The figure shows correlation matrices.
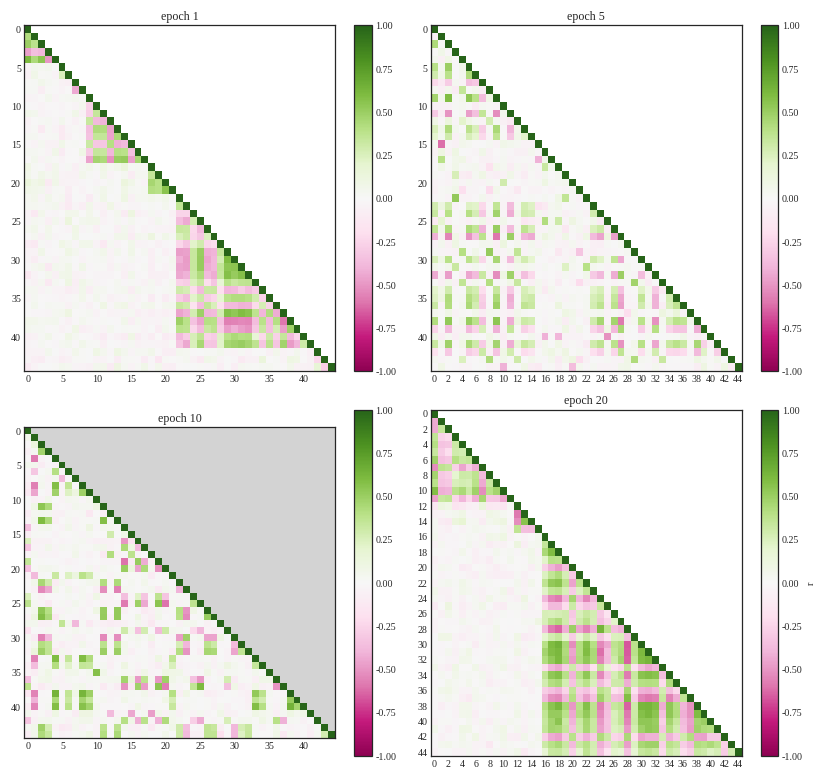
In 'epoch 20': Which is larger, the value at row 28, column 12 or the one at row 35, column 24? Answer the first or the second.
the first
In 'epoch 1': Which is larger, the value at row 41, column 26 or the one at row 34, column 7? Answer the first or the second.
the second
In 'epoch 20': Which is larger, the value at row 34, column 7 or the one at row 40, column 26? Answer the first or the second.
the second
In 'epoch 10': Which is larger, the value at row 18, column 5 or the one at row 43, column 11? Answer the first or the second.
the second
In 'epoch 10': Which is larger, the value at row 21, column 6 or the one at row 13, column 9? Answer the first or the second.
the first
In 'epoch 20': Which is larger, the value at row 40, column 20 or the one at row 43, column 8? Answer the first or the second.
the second
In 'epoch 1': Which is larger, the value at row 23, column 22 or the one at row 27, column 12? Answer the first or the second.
the first
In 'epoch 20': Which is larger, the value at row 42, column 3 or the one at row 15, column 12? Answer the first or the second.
the second
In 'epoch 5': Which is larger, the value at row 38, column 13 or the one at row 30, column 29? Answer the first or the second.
the first
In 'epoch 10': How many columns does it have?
45
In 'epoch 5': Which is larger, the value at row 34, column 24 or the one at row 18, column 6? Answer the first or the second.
the first
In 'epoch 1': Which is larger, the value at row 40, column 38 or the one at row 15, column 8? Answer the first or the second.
the second
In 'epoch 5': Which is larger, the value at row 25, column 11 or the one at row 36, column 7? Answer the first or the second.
the first
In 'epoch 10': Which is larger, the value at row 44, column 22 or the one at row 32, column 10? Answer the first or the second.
the first
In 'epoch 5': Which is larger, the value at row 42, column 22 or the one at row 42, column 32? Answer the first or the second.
the second
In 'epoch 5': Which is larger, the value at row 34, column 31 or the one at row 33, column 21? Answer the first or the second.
the first
